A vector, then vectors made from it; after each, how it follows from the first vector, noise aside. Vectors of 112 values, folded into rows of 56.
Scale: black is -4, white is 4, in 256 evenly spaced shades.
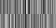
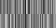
copied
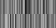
sign-scrambled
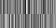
copied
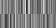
negated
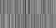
shrunk
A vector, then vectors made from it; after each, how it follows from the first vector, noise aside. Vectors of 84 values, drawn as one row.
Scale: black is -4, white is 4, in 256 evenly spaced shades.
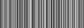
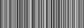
copied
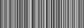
copied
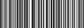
scaled up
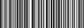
scaled up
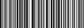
scaled up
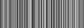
copied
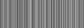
shrunk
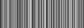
copied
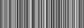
copied
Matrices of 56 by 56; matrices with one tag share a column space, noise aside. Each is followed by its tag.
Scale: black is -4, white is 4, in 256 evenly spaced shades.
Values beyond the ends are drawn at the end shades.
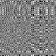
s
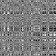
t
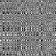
t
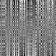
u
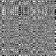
s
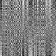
u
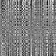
u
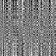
u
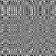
s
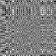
s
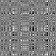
t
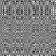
s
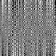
u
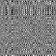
s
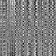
u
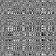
t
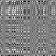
s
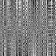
u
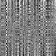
u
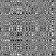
t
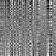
u
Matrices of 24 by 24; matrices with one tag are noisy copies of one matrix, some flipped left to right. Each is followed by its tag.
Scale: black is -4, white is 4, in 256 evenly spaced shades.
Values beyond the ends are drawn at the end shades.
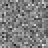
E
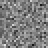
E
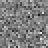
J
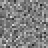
E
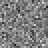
E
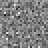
J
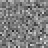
J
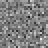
J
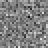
J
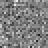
J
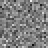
E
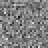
J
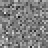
J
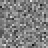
E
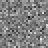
J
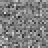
J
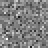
J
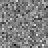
E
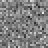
J
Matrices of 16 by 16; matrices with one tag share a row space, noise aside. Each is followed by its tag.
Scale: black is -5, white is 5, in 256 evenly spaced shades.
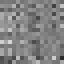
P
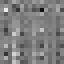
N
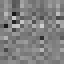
N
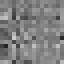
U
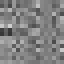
P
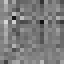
N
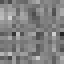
P
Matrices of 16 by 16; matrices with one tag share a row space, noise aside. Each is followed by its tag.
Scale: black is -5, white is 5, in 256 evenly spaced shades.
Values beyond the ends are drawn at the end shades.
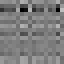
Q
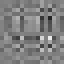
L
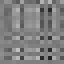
L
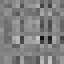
L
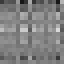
Q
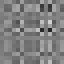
L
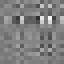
L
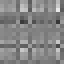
Q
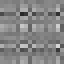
Q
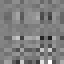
L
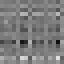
Q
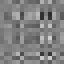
L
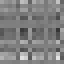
Q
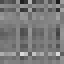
Q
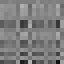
Q
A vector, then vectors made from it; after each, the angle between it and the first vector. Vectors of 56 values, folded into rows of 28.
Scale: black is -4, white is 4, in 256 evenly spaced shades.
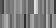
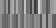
partly opposed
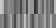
nearly opposite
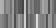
partly opposed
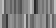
nearly opposite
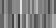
partly aligned
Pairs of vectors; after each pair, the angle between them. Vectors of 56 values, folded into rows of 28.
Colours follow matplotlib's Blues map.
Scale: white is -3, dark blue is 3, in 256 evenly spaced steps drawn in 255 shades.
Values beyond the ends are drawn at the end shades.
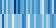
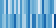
partly opposed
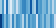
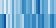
partly aligned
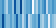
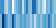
orthogonal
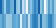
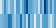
nearly opposite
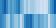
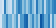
orthogonal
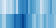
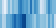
nearly parallel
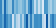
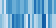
nearly opposite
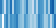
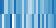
partly aligned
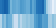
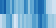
nearly parallel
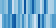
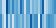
partly opposed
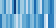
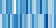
nearly opposite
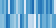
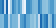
partly aligned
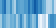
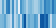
partly opposed
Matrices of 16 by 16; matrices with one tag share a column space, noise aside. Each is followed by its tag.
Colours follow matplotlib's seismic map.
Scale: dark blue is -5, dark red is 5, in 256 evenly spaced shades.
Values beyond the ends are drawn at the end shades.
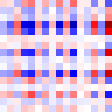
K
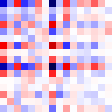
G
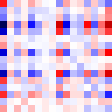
K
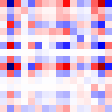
G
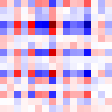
K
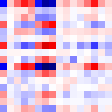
G
